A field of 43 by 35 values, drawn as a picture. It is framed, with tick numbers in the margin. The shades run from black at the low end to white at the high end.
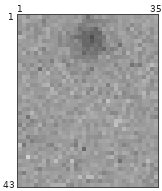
There are no regular stripes. One dip sinks in the top middle. The ninth with the lowest average is the top middle. No single row or column stands out from its neighbours. Overall the values sit about 60% of the way up the scale.
